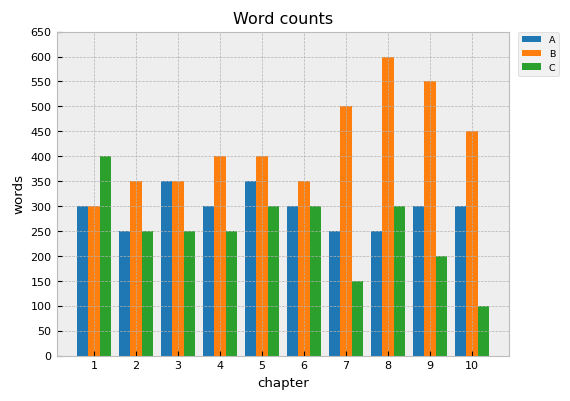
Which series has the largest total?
B
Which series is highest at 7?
B
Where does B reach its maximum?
8
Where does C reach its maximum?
1
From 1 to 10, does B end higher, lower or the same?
higher
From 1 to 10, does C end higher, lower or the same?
lower
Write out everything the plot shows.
Title: Word counts
x-axis: chapter, ticks 1 2 3 4 5 6 7 8 9 10
y-axis: words, ticks 0 50 100 150 200 250 300 350 400 450 500 550 600 650
Legend: A, B, C
Values:
A: 300 250 350 300 350 300 250 250 300 300
B: 300 350 350 400 400 350 500 600 550 450
C: 400 250 250 250 300 300 150 300 200 100
